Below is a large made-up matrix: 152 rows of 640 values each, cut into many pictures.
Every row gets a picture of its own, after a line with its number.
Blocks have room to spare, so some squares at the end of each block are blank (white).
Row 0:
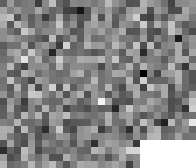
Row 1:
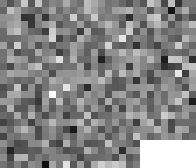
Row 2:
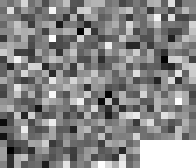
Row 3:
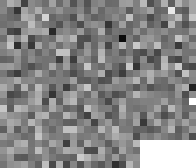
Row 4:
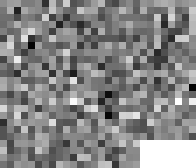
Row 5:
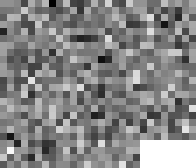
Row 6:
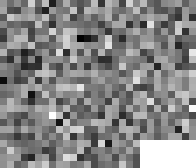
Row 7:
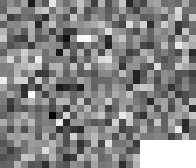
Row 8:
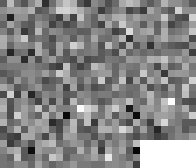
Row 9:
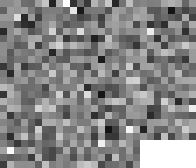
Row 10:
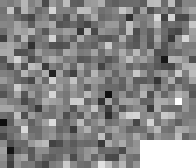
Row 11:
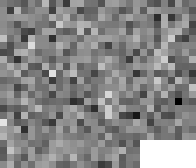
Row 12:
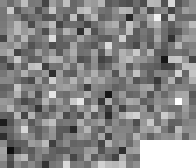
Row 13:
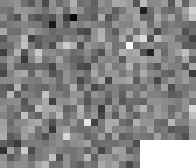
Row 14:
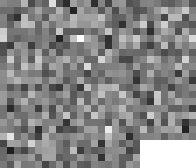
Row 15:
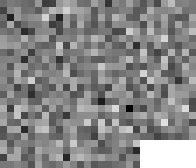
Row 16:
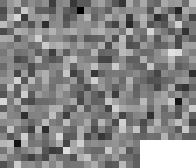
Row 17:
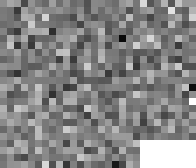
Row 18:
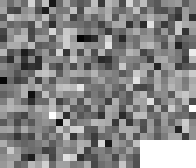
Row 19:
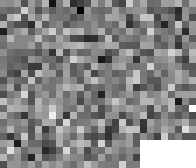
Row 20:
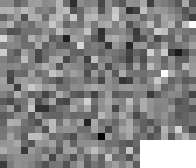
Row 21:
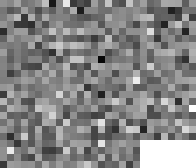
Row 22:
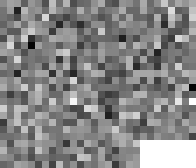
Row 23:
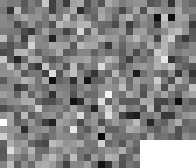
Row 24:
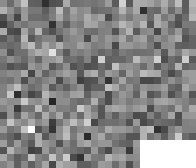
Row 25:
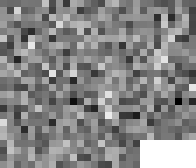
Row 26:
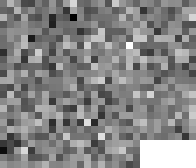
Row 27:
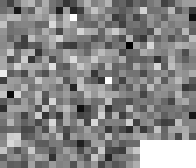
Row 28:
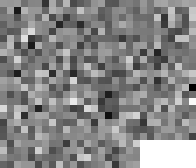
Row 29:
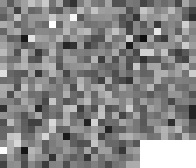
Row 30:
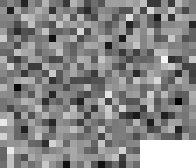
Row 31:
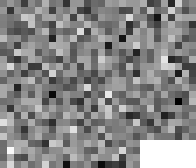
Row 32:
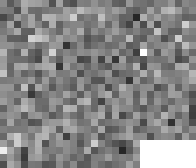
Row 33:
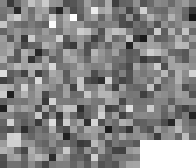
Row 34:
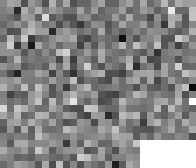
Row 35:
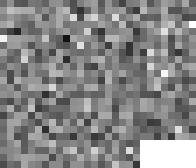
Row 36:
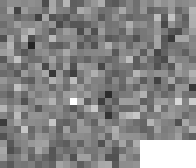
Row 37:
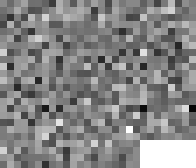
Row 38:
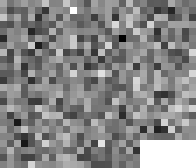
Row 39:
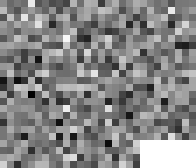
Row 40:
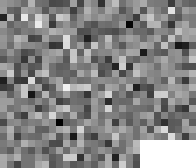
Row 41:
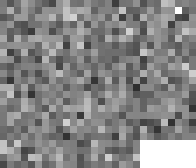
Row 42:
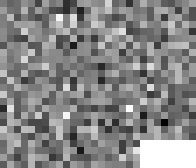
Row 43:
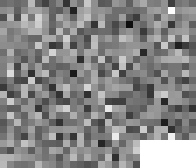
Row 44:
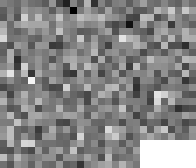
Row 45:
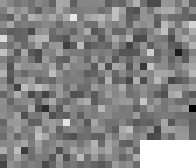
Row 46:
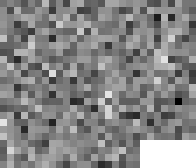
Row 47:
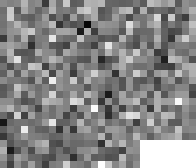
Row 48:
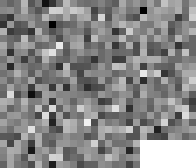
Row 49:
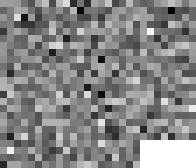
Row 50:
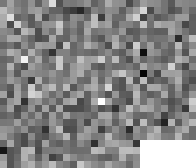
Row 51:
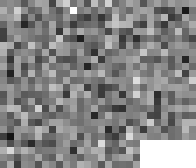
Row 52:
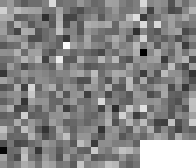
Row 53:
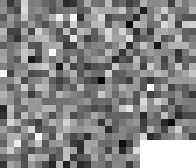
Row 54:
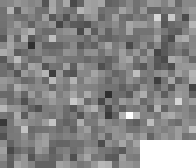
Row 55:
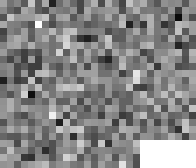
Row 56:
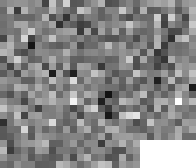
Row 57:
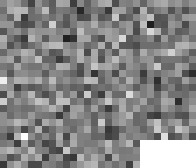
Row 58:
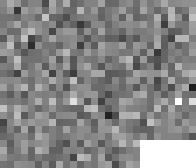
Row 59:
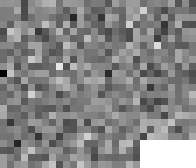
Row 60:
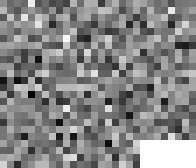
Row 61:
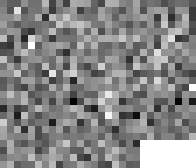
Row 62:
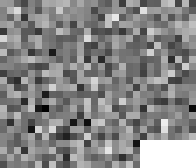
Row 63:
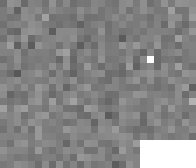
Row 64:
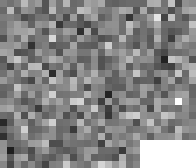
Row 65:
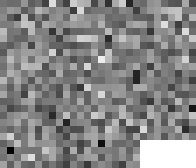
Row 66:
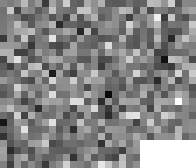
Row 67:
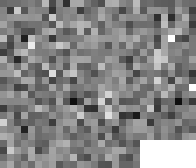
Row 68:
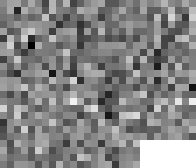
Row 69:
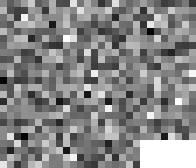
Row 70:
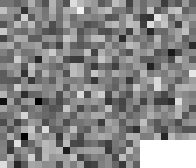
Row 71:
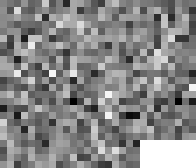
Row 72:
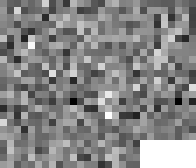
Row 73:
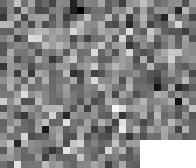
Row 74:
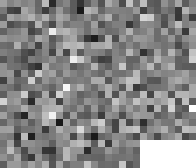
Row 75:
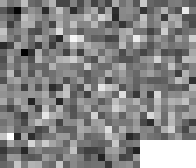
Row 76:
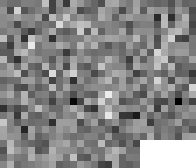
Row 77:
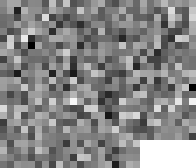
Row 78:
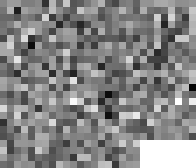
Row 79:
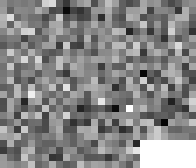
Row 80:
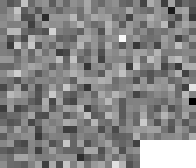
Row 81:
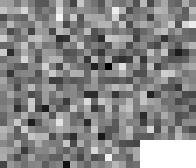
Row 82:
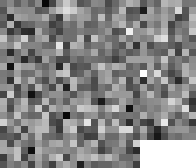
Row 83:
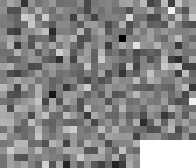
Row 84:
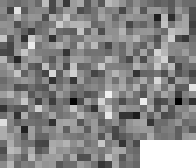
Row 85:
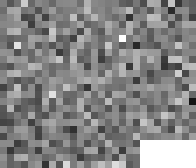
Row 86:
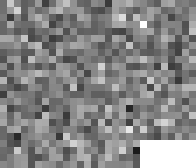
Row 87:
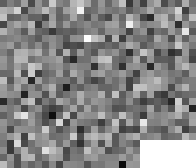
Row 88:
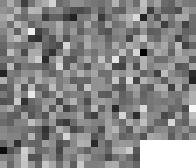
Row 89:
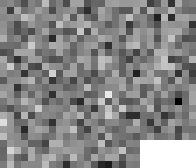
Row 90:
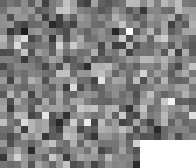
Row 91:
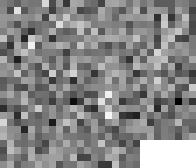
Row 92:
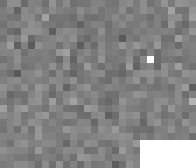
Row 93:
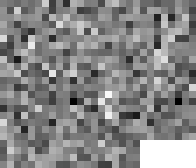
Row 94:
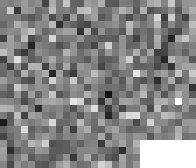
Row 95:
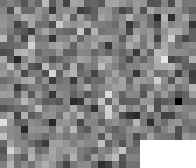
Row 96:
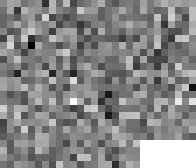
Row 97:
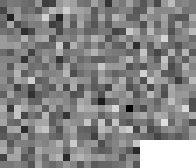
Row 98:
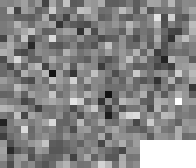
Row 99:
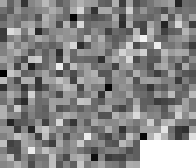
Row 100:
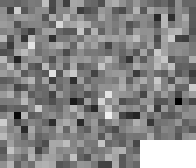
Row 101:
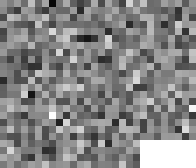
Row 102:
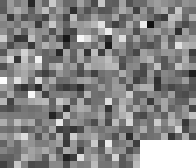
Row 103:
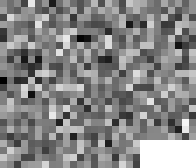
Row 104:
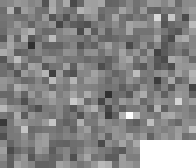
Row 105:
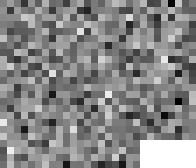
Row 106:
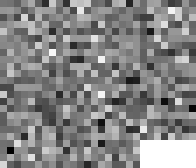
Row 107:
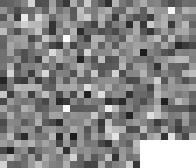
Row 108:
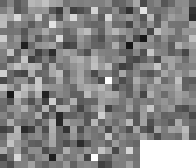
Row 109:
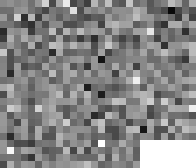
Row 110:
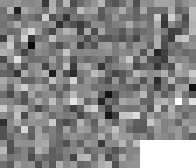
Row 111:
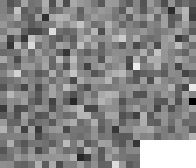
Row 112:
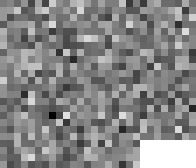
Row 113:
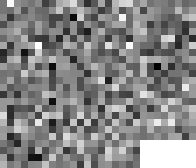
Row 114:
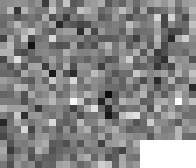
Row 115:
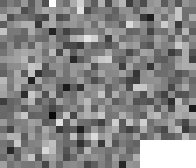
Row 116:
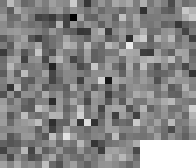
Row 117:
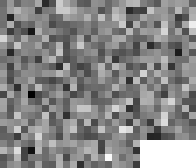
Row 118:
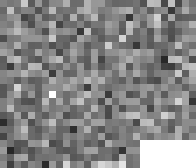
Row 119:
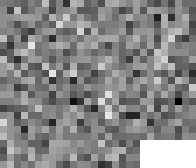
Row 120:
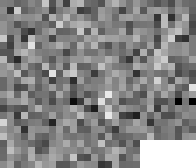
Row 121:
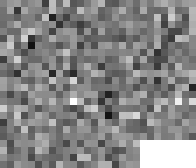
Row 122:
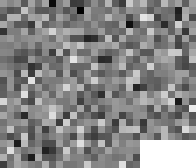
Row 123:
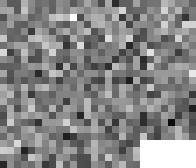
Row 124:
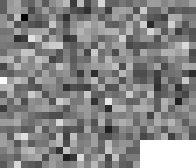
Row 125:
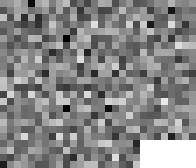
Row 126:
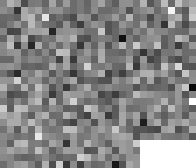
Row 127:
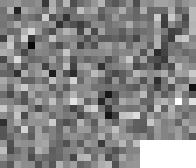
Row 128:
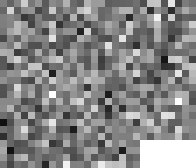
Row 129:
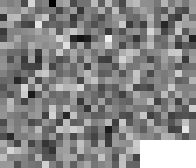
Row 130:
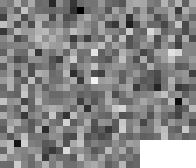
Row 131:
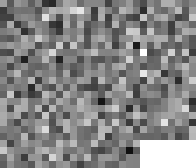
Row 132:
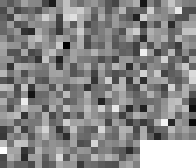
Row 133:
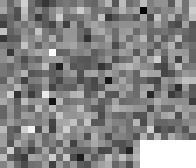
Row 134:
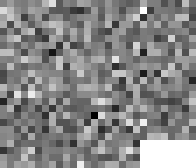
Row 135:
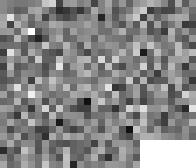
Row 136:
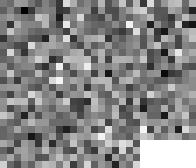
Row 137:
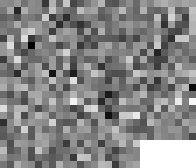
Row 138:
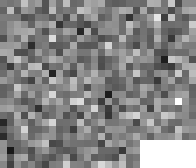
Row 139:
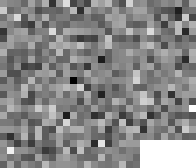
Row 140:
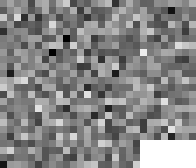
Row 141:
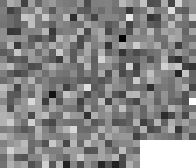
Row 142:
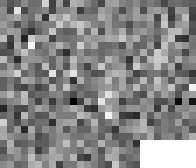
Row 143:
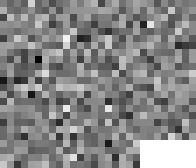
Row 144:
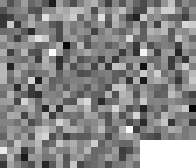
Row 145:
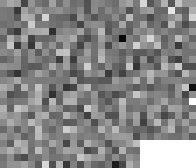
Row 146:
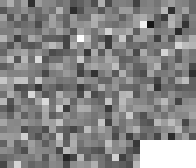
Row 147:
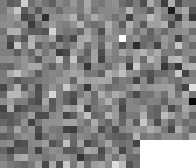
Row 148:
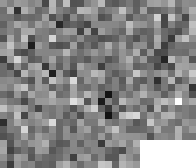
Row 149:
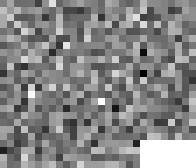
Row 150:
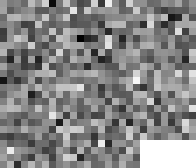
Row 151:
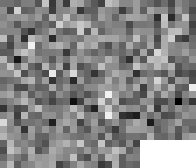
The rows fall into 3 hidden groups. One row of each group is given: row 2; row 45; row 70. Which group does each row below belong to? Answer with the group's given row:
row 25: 2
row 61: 2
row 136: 45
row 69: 70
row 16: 70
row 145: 2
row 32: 45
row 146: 70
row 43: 70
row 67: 2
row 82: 45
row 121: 2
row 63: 2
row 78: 2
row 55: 70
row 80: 2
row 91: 2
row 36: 2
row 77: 2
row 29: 45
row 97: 45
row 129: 70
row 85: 2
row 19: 70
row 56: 2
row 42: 45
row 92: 2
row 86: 45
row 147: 2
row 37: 45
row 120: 2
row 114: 2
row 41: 45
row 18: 70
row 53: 45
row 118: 2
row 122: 70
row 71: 2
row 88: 45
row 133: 45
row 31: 2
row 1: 2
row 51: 70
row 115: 70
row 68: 2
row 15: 45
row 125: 70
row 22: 2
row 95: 2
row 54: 2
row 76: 2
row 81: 45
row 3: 2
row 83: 2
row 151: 2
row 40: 70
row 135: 45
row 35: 45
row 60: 70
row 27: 45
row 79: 45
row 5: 70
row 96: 2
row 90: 45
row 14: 70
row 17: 2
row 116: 45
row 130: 70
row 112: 70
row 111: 2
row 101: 70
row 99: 45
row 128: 2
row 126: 2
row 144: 45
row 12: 2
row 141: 2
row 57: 70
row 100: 2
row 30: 2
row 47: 2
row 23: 2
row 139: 70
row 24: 45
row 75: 70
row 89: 2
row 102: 70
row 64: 2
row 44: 70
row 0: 45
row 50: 45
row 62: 45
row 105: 2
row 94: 2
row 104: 2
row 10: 2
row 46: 2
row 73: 70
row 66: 2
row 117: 45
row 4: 2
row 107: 70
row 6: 70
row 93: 2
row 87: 70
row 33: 45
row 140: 70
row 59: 45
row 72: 2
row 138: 2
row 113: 45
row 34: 2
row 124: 70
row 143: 70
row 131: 45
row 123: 45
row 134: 45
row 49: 70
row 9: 70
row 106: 70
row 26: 45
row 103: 70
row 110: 2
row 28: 2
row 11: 2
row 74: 70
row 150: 70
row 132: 45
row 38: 70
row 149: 45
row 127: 2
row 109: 70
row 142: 2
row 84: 2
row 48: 45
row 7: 70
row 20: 45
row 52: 45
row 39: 70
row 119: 2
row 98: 2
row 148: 2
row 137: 2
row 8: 45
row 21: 70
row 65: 70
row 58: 2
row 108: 45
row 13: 45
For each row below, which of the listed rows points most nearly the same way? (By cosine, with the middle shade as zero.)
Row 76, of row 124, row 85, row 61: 61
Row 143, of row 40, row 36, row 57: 40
